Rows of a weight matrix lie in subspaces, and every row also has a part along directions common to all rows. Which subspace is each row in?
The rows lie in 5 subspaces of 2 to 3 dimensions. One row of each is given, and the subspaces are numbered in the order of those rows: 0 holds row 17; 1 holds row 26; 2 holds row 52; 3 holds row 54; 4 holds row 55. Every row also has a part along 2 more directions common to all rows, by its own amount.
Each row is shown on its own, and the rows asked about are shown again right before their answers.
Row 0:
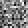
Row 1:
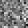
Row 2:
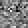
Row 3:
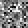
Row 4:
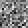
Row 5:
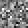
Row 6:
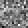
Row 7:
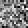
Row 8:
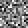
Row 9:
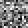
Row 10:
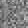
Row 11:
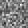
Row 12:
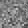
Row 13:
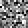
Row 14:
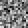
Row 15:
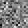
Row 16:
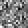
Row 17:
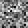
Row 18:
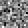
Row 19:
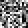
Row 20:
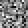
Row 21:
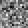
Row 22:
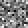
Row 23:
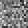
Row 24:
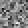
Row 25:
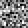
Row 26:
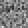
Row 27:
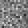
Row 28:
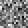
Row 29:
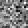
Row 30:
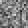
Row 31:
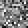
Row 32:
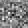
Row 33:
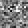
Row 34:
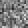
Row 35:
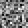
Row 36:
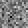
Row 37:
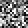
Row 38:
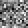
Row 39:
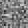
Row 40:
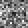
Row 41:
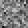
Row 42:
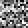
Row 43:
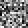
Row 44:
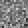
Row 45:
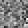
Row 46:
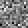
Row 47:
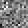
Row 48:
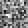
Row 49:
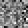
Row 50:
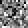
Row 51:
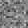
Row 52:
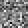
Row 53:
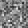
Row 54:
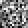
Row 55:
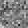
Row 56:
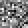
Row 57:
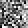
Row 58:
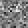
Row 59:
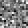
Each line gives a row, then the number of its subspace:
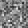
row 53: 0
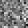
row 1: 1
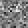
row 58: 0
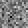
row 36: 3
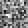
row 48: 2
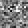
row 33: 0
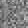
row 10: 2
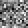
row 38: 1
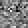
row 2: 0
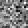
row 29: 0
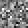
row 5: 3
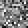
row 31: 4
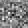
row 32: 1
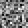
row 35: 2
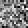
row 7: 0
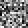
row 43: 3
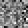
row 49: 1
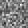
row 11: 2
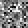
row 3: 0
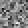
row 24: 3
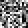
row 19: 3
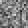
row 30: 3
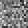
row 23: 2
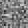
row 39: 2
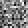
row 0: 2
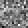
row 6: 4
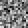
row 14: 2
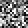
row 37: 4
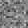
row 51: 0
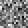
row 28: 4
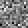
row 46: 4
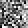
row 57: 1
